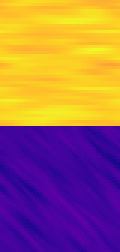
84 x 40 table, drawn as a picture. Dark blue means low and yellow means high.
The table splits into 2 rows of 1 panel. Panel 1,1: very high, streaked across, faint in contrast. Panel 2,1: very low, slanting down to the right, faint in contrast.
